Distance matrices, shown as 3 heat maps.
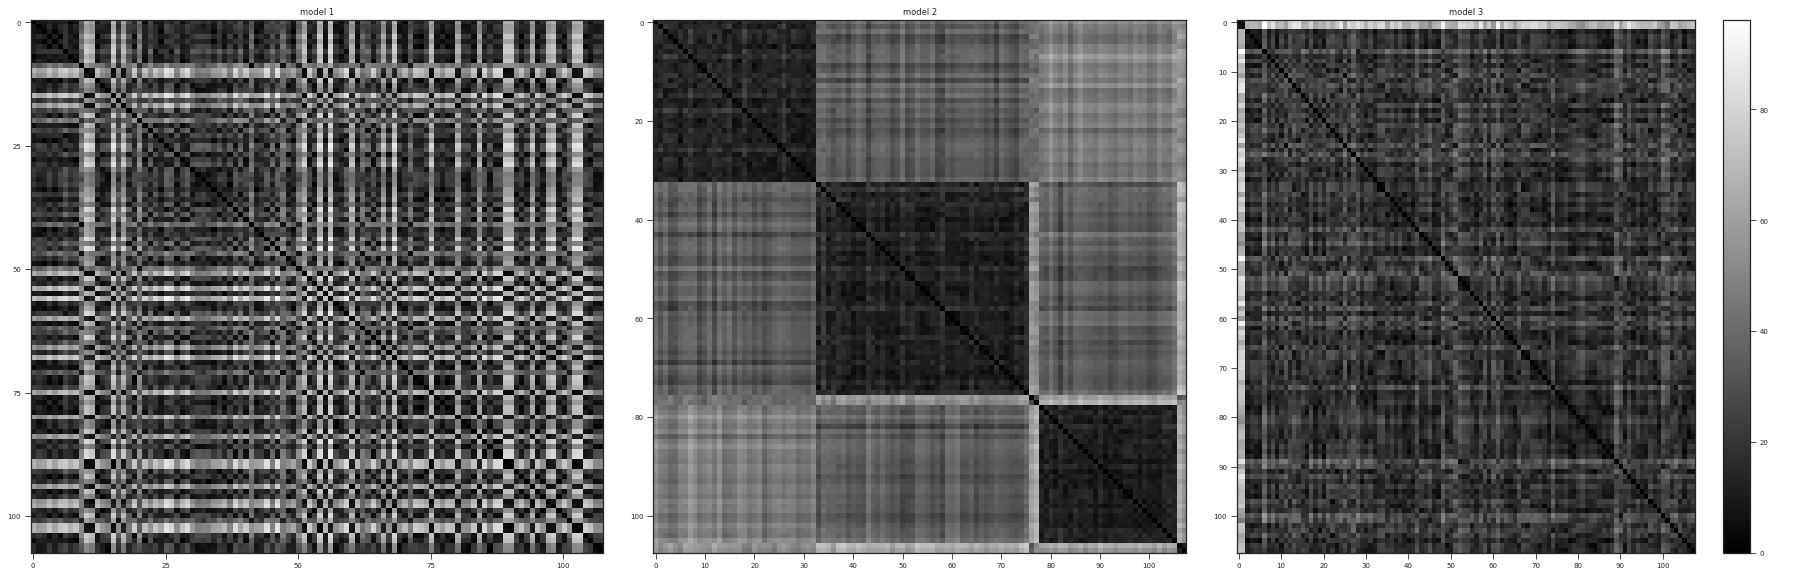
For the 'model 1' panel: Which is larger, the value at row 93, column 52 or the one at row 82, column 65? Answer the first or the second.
the first
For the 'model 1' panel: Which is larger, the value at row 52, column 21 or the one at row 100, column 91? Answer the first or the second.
the second
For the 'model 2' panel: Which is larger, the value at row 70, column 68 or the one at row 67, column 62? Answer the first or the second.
the second
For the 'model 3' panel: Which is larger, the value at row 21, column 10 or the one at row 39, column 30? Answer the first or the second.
the second
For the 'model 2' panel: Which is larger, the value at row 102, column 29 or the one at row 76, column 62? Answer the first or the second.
the second
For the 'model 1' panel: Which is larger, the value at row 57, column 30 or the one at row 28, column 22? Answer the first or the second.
the second
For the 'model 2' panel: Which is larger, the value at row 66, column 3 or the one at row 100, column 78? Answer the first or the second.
the first
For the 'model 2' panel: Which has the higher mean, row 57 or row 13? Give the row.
13
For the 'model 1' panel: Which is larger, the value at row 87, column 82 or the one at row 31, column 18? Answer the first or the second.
the first
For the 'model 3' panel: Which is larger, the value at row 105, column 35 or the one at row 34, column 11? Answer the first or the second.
the second
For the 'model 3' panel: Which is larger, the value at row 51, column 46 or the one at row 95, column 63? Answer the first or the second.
the first
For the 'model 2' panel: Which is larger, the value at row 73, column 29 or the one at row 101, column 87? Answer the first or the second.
the first
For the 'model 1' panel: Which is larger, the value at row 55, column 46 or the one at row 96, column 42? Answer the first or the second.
the first
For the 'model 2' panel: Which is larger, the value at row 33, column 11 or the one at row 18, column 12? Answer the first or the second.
the first
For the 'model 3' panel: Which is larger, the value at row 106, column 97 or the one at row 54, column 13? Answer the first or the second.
the second
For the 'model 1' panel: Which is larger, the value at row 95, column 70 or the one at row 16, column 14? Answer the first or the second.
the second
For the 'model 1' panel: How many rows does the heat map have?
108
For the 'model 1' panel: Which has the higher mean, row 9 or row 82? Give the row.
9
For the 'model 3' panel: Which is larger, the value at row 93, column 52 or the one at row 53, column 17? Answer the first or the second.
the second
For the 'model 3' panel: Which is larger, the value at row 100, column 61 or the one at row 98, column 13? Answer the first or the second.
the first
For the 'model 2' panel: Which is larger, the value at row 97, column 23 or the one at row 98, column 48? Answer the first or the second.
the first
